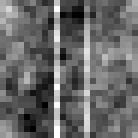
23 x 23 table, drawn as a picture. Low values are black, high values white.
Grain: streaks running down. Slope: none. Average level on the scale: 40%. Odd lines: columns 10 and 15.
